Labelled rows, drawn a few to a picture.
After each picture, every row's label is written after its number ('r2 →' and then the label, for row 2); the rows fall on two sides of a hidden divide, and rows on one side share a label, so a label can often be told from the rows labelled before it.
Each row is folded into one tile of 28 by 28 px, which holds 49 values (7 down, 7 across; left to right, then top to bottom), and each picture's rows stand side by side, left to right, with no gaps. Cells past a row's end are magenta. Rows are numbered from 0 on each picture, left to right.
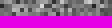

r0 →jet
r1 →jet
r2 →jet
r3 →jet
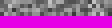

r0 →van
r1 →jet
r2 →jet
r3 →jet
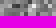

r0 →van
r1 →van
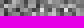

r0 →van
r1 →jet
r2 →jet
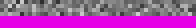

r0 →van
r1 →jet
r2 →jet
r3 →jet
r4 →jet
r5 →jet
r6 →jet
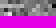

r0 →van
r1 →van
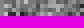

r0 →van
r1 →jet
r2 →van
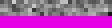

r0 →van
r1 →van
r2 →jet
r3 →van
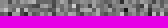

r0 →van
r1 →jet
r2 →van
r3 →van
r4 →van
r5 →jet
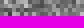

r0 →jet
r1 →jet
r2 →jet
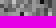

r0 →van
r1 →jet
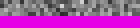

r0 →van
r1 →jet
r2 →jet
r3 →van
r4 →van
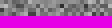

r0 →jet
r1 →jet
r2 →van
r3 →jet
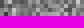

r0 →jet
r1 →jet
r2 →van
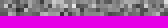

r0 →jet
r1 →jet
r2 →van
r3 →van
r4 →van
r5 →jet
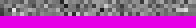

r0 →jet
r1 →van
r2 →jet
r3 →jet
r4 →jet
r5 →jet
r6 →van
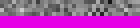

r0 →van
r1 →jet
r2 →jet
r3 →van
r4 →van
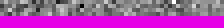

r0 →jet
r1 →jet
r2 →van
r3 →jet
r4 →jet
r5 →jet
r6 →van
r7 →van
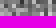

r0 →van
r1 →jet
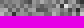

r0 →van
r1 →van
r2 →van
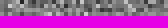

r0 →van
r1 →jet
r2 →jet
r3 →jet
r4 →van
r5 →jet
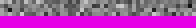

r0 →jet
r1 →jet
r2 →jet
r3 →jet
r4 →van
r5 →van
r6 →jet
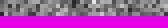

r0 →jet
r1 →jet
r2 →van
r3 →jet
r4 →jet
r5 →van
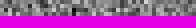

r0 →van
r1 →jet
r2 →jet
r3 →jet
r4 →jet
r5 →van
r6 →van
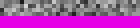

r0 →jet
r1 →van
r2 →jet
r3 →van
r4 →jet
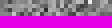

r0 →van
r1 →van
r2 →jet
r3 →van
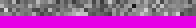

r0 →van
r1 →van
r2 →jet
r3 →jet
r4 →jet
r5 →van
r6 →van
